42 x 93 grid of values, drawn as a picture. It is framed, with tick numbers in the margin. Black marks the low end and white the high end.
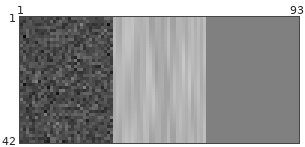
The table splits into one row of 3 panels. Panel 1,1: low, fine-grained. Panel 1,2: high, streaked downward, faint in contrast. Panel 1,3: middling, flat.
